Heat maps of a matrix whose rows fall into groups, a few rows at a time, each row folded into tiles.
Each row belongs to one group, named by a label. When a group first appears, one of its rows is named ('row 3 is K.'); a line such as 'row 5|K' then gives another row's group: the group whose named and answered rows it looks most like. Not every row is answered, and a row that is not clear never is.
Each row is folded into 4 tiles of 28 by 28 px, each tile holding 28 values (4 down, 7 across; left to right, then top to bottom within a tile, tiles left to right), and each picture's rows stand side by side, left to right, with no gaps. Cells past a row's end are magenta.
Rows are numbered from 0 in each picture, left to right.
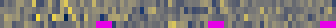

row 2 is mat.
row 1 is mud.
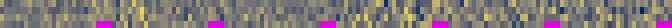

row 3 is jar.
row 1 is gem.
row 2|mat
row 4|mat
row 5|mud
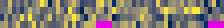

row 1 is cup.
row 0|jar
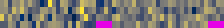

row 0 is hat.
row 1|mud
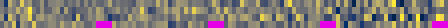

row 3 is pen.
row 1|cup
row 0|gem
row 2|mat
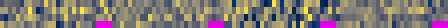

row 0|cup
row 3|cup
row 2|hat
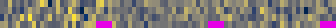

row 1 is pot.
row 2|mud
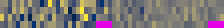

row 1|pot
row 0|hat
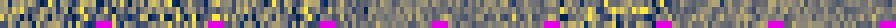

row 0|hat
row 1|pen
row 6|jar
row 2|hat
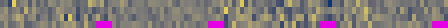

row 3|gem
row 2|mat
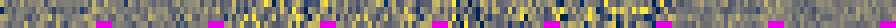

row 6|mud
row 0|mud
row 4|pot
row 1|mat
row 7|pot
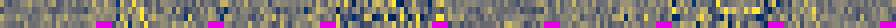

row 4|mud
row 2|mud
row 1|gem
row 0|mud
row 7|gem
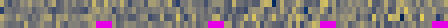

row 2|jar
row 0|mud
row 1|pen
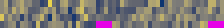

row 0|hat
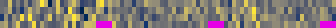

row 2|gem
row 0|jar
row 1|pot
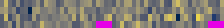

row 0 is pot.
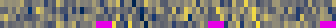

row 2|gem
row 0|mud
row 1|pot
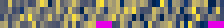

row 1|hat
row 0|jar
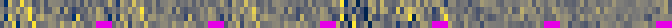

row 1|gem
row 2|gem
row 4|pot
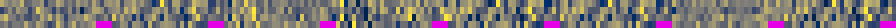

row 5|hat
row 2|gem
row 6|mud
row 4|hat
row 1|hat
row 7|hat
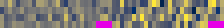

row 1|jar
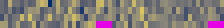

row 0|jar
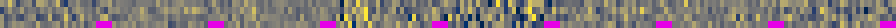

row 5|cup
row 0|pen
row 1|cup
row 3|gem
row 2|gem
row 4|hat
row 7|mud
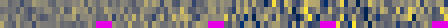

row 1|jar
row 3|pot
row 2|hat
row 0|pot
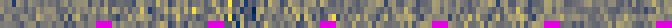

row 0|mat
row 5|mud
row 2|pot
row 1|cup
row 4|jar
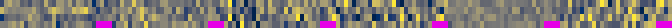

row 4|gem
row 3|pen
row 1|gem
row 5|jar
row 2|pot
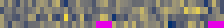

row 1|cup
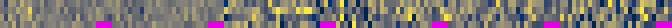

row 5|hat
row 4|hat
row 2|cup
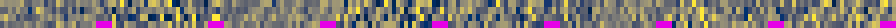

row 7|jar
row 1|pen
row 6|gem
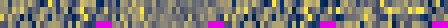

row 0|hat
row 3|cup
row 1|gem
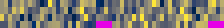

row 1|jar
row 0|hat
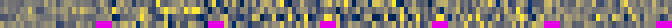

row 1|cup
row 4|jar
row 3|pen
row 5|mat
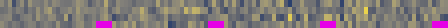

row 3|gem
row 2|pen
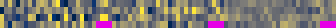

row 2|mud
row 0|pen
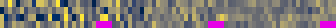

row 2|mud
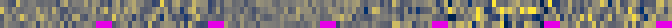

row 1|hat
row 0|mat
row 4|cup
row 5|jar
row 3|mud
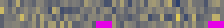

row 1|pen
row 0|mat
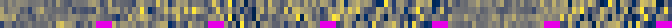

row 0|mud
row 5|hat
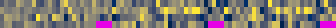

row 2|cup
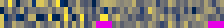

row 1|mud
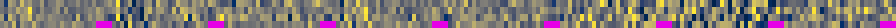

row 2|mat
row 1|pot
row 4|mat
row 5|jar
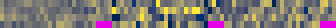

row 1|cup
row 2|jar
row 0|mud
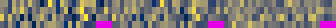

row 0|hat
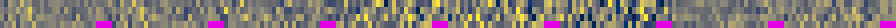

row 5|hat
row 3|jar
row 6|mud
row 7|jar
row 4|jar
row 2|mat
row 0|gem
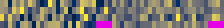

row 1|pen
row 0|hat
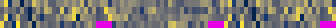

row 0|pot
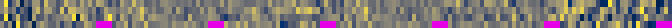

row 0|pot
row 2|cup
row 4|pen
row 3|gem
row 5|hat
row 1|gem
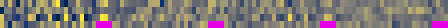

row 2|pen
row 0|pen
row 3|cup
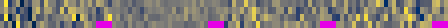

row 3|jar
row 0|pot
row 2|gem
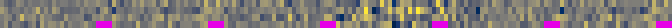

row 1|mud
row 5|mud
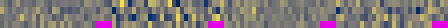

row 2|gem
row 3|mud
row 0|mat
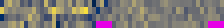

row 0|cup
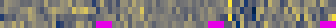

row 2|pot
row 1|gem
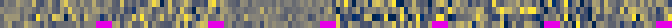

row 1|jar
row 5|pot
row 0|mat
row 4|cup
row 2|mat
